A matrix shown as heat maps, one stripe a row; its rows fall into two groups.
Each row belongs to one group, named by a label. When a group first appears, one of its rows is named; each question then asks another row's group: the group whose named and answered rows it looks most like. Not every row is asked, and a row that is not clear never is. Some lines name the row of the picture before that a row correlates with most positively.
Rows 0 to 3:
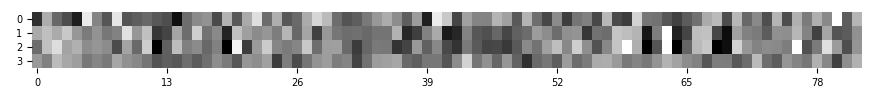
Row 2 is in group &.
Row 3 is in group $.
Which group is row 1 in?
&
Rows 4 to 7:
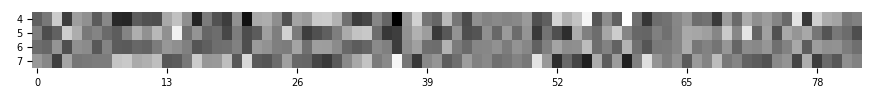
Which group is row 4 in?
&
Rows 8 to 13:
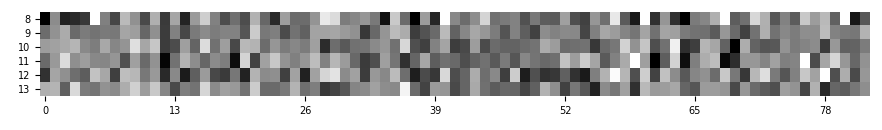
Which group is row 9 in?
$
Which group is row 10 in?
&
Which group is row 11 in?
&
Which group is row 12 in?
$
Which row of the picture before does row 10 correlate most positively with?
7
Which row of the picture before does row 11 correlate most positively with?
4
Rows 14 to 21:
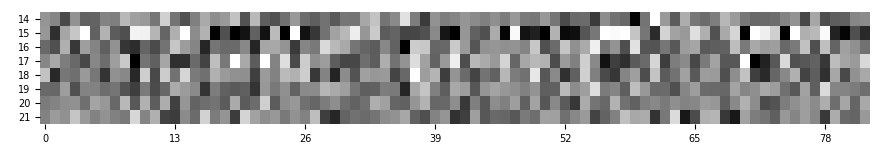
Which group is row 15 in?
$
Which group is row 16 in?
&
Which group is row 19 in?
&
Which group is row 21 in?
&
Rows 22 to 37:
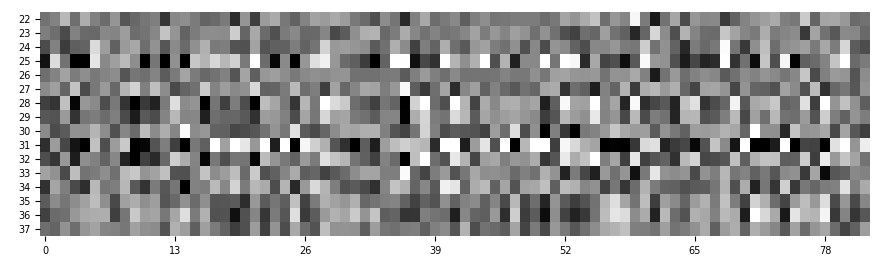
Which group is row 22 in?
&
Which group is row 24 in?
$
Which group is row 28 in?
&
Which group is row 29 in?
&
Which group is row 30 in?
$
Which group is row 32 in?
&
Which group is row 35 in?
$
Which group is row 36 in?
$
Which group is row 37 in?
$
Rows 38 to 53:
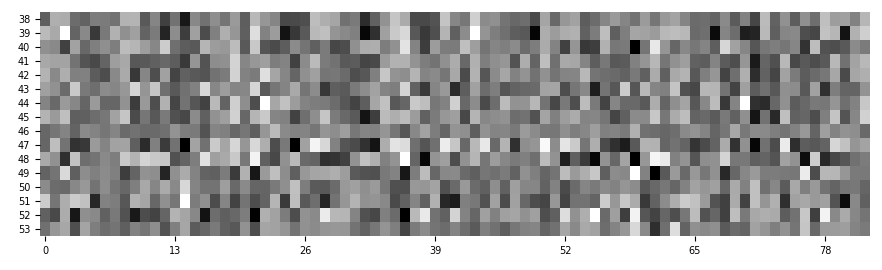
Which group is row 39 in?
$
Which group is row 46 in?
&
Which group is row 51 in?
$
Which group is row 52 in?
&
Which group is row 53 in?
&
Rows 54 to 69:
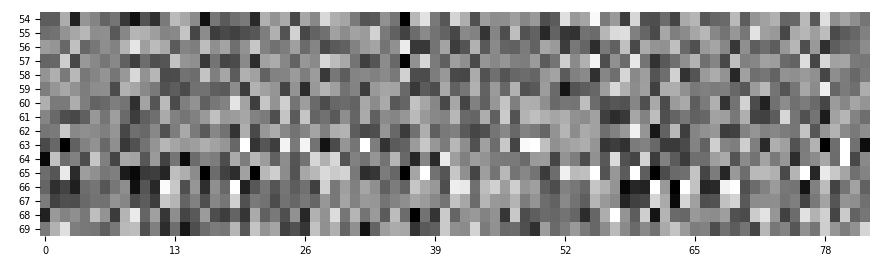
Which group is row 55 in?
$
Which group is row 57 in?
&
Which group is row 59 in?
$
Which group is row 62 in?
&
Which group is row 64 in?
$
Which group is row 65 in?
&
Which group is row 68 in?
$
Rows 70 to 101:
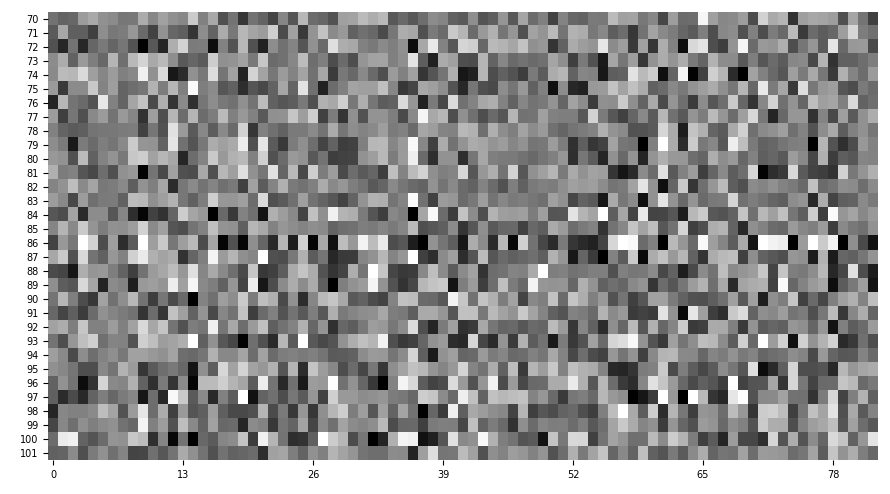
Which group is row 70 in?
$
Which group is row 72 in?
&
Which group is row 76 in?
$
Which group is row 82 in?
&
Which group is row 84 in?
&
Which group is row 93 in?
$
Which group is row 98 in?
$
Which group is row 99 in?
$
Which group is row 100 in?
$
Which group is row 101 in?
&
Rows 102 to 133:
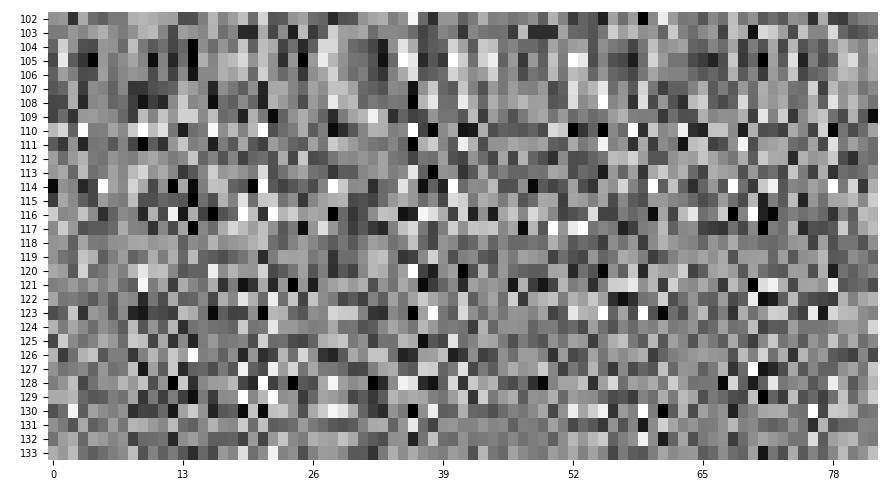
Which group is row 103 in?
$
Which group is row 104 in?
$
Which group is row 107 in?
&
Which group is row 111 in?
&
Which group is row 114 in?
$
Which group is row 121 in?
$
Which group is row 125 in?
$
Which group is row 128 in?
$
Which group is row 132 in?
&
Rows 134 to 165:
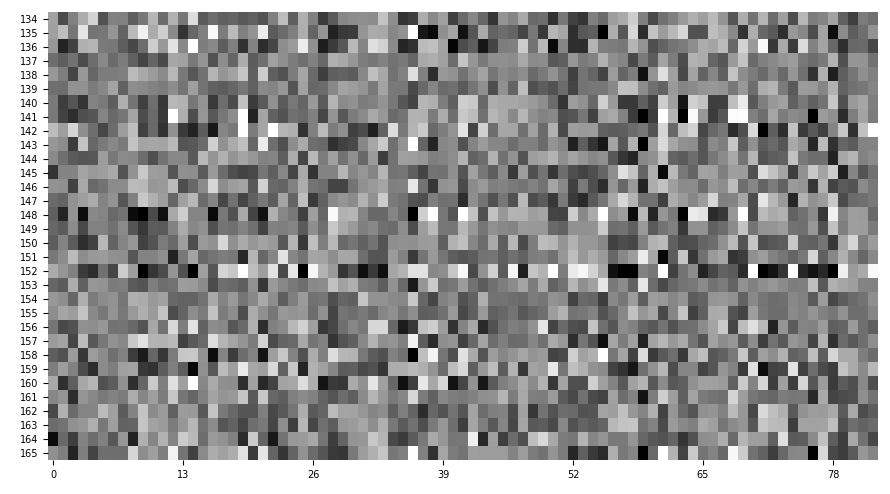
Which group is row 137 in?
&
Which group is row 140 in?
&
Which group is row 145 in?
$
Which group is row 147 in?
$
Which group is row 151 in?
&
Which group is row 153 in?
&
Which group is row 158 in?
&
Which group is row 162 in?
$
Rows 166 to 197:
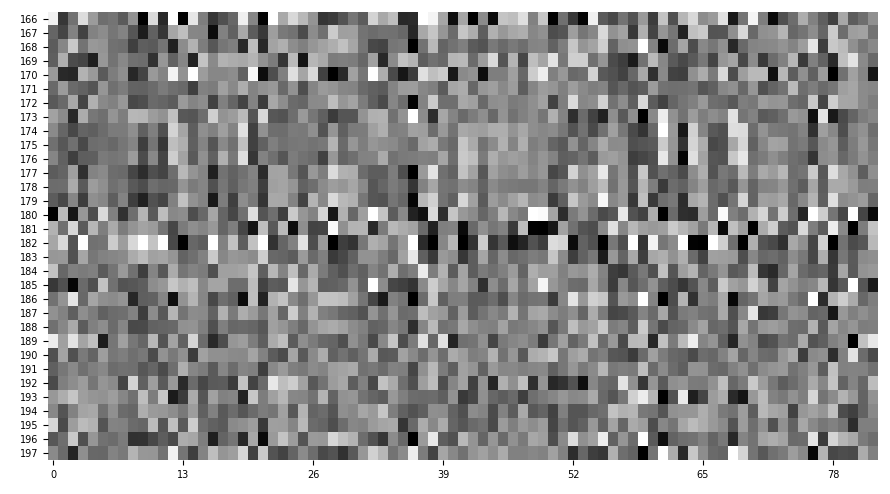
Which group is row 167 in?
&
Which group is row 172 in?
&
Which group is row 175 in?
&
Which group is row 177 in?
&
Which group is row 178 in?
&
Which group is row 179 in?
&
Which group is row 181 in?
$
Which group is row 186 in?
&
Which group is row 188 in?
&
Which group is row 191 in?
&
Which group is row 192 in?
$
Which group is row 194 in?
$
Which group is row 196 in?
&
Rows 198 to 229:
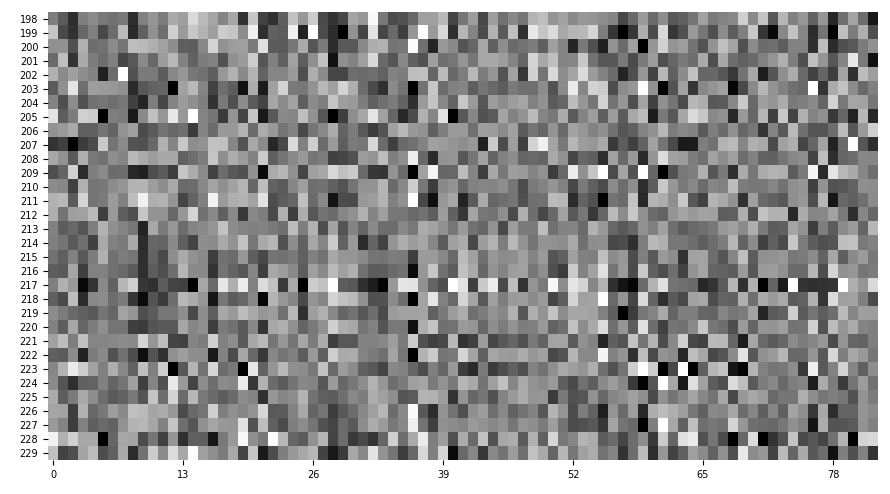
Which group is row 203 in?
&
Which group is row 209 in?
&
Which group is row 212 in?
$
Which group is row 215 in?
&
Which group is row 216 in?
&
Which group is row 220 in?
&
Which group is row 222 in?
&
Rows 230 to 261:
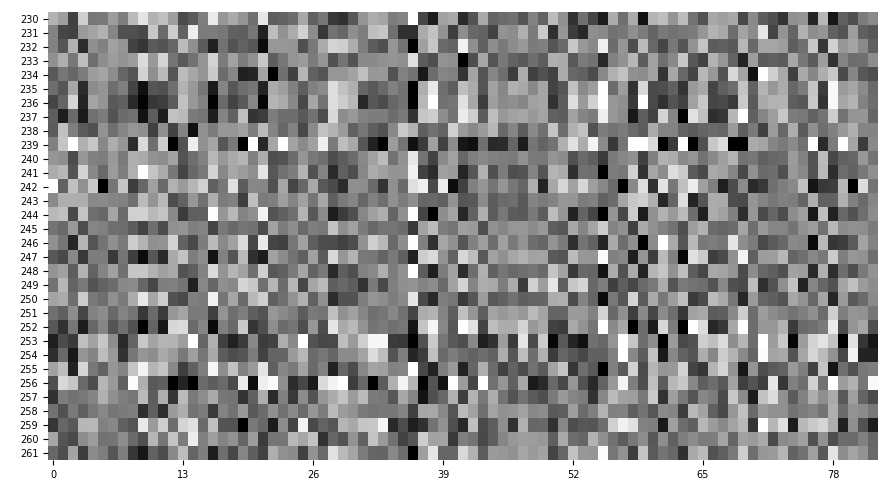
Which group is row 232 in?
&
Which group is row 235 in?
&
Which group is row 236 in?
&
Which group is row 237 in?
&
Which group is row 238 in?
$
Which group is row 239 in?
&
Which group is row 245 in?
&
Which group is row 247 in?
&
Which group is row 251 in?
&
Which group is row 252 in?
&
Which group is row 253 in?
$
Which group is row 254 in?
$
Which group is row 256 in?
$
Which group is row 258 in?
&
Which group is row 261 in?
&
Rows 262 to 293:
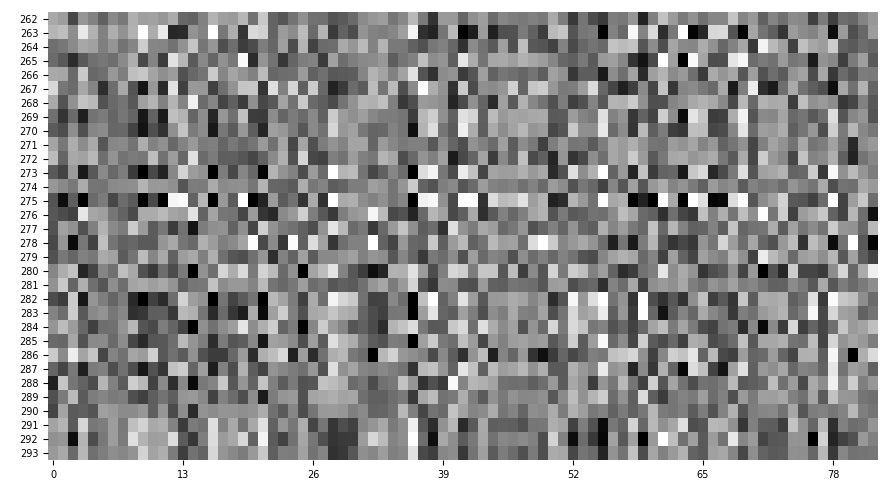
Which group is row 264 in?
$
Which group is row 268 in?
$
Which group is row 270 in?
&
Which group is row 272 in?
$
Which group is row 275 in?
&
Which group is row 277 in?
$
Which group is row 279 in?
$
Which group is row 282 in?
&
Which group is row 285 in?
&
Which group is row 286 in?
$
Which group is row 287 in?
&
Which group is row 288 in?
$
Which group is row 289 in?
&
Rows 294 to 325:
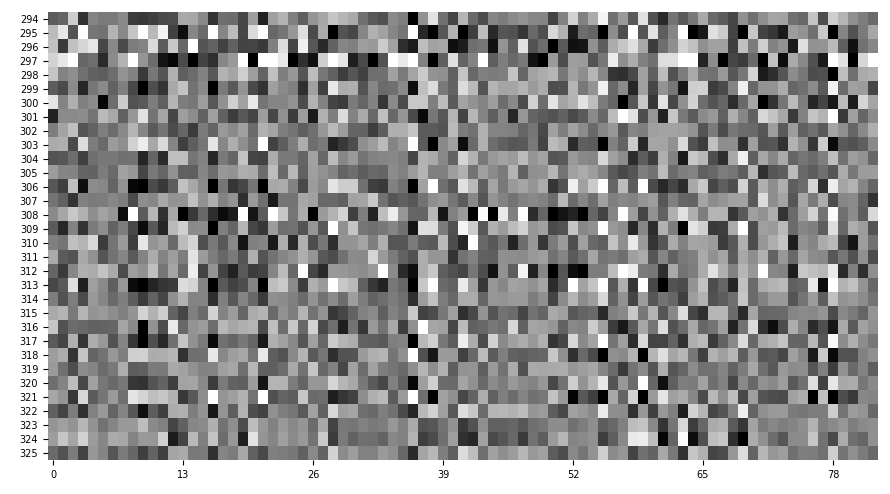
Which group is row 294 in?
&
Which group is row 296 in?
$
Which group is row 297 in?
$
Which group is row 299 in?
&
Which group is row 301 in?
$
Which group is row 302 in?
$
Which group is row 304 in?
&
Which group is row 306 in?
&
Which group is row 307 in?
$
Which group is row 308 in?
$
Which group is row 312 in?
$
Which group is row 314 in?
&
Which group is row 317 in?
&
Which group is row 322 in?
&
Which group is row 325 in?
&
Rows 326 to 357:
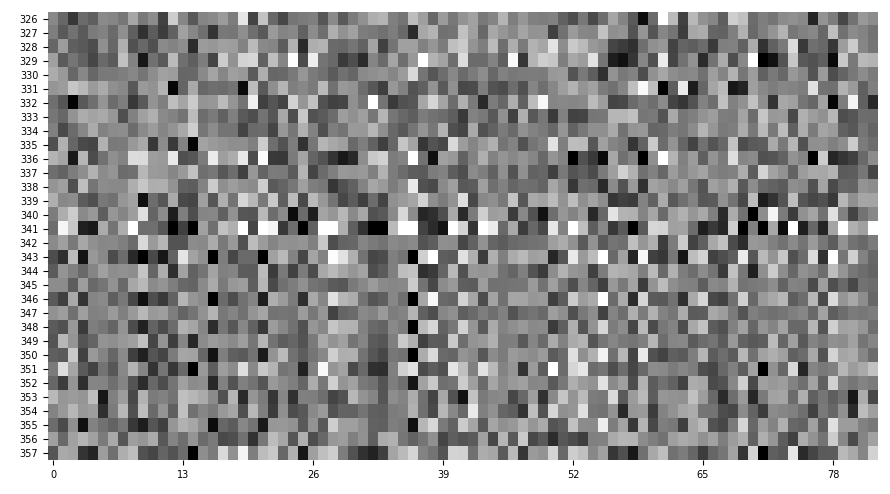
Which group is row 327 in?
&
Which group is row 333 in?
$
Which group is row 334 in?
$
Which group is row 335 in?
$
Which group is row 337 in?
$
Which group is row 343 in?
&
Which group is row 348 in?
&
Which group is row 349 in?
$
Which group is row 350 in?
&
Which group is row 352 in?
&
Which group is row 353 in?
$
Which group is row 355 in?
&
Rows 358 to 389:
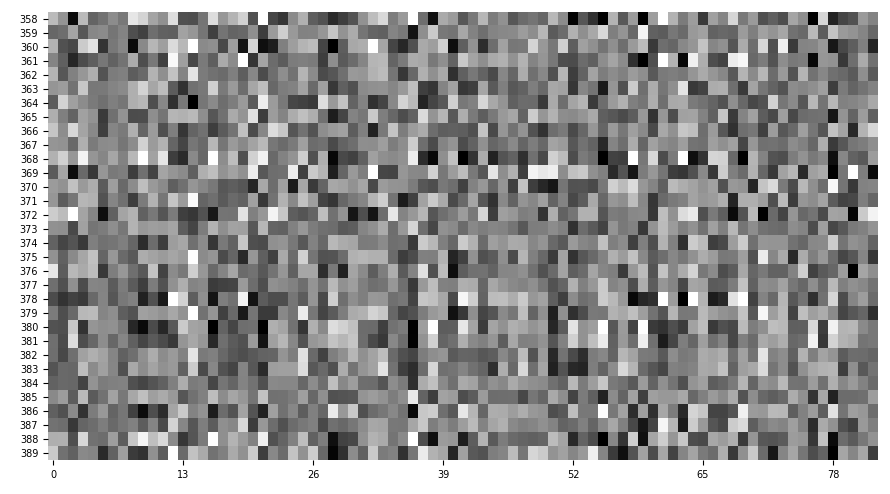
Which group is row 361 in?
&
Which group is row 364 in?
$
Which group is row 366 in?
$
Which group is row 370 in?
$
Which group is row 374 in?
&
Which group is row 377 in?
&
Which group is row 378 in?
&
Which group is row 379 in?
$
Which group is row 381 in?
&
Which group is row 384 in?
&
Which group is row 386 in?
&
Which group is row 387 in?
&
